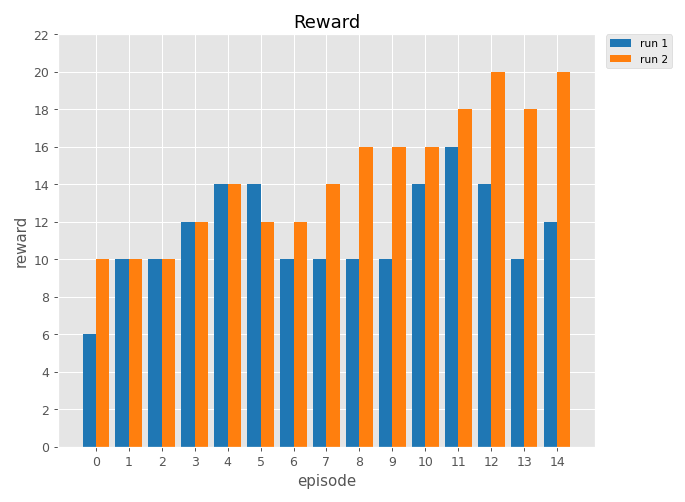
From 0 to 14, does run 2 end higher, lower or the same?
higher
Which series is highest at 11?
run 2
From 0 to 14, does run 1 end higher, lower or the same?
higher
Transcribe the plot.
Title: Reward
x-axis: episode, ticks 0 1 2 3 4 5 6 7 8 9 10 11 12 13 14
y-axis: reward, ticks 0 2 4 6 8 10 12 14 16 18 20 22
Legend: run 1, run 2
Values:
run 1: 6 10 10 12 14 14 10 10 10 10 14 16 14 10 12
run 2: 10 10 10 12 14 12 12 14 16 16 16 18 20 18 20
